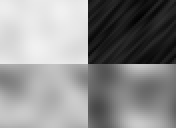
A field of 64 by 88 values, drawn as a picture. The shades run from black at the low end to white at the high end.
It is made of 2 by 2 panels. Panel 1,1: very high, smooth, faint in contrast. Panel 1,2: very low, slanting up to the right, faint in contrast. Panel 2,1: high, smooth. Panel 2,2: middling, smooth, strong in contrast.
